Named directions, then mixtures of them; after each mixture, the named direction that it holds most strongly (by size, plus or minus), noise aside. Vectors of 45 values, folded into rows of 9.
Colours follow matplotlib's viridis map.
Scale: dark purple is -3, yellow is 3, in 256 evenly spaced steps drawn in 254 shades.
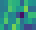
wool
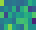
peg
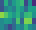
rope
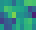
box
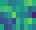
box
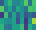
peg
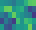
box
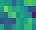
box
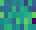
peg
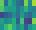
rope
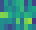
rope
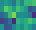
box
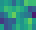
box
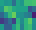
box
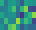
wool
